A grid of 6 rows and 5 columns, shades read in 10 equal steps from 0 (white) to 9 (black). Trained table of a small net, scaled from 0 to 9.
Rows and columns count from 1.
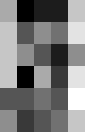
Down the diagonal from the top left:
3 6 6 7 0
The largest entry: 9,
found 2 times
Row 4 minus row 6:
-2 2 -3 2 -1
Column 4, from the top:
8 5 8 7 6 5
